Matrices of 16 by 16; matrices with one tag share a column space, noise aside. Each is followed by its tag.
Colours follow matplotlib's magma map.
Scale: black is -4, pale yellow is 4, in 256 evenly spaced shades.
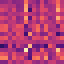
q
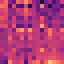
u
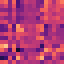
q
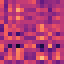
q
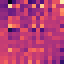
u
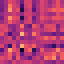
q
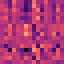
q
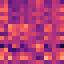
q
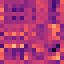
q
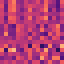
q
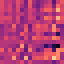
q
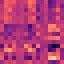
q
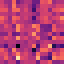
q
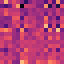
u
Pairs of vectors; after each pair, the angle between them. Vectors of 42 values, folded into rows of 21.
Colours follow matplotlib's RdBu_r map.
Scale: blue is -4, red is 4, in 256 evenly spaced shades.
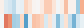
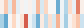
partly opposed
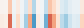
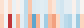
nearly parallel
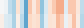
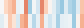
nearly opposite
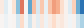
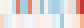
nearly opposite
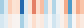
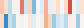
partly opposed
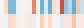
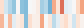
partly aligned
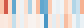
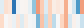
partly aligned
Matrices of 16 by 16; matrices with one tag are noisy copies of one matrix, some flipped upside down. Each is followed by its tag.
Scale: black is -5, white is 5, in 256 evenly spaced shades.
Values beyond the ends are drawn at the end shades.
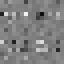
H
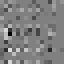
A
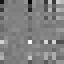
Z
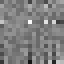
Z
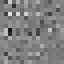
A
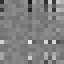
Z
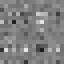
H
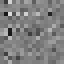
A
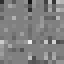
Z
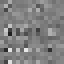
A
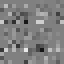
H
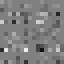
H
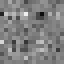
H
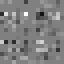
H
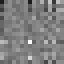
Z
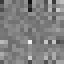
Z
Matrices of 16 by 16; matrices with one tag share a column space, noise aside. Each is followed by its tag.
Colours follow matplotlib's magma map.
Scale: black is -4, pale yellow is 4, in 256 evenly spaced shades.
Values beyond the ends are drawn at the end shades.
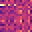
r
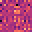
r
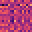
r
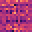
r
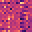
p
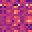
r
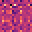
r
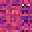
r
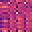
p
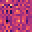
r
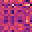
r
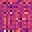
p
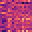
p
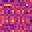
r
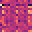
r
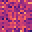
p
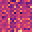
p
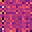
p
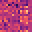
r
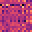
r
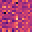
p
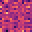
p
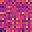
p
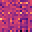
p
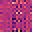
p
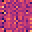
p
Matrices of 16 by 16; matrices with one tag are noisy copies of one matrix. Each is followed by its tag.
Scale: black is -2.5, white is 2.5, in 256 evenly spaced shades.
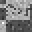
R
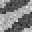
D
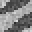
D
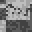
R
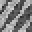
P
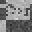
R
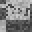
R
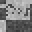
R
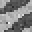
D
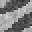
D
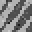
P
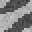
D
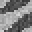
D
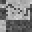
R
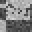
R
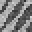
P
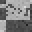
R
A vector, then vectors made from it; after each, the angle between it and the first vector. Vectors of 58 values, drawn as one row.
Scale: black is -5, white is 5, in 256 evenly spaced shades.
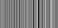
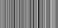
nearly parallel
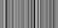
orthogonal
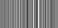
nearly opposite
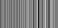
nearly parallel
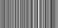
nearly opposite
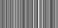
nearly opposite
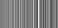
nearly opposite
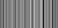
orthogonal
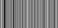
orthogonal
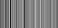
orthogonal
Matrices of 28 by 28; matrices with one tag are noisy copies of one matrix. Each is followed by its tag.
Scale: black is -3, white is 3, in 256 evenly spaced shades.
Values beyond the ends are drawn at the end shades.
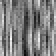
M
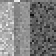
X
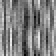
M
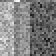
X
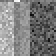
X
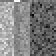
X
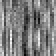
M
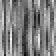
M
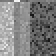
X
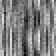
M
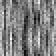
M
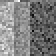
X
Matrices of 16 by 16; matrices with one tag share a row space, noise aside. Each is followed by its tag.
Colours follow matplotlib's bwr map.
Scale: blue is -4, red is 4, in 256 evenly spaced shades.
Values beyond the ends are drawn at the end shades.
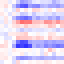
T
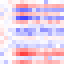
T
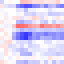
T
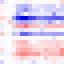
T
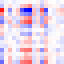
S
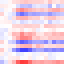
T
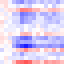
T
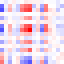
S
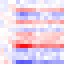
T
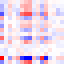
S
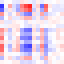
S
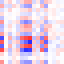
S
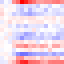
T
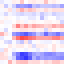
T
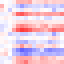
T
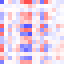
S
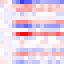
T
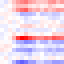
T
